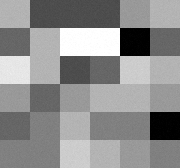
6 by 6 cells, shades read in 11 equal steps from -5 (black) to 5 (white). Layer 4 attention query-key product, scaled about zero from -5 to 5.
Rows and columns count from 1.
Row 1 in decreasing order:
2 2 1 -2 -2 -2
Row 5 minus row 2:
0 -2 -3 -5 5 -4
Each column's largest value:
4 2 5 5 3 2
